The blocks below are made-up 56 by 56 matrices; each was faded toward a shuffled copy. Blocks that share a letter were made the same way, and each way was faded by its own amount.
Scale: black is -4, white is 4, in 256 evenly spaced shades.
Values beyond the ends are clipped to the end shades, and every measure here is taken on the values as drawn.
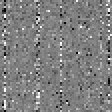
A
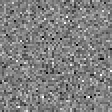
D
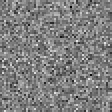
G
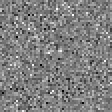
D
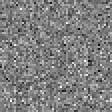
D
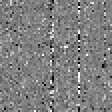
A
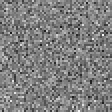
G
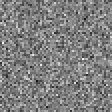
G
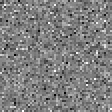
D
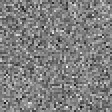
G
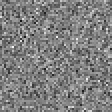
G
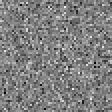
D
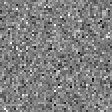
D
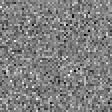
D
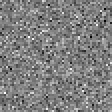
D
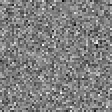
G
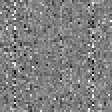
A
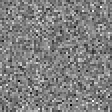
G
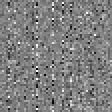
A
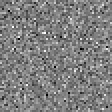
D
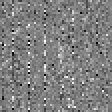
A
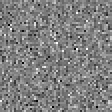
D
